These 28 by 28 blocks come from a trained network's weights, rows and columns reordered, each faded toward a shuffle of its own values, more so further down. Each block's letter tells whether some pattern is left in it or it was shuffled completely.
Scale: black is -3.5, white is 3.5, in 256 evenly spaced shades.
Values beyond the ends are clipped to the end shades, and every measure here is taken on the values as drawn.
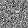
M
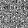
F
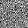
F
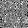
F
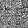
F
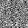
F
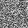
M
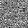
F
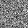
M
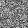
M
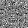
F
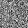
F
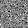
M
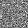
F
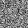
F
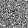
M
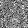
M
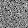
M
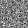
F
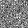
M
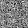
F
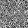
F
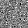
F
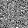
M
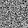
F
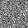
M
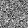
M
